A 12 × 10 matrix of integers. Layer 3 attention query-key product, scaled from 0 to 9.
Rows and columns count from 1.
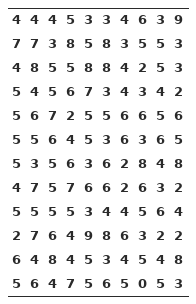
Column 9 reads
3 5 5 4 5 6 4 3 6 2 4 5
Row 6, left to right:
5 5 6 4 5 3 6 3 6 5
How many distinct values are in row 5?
4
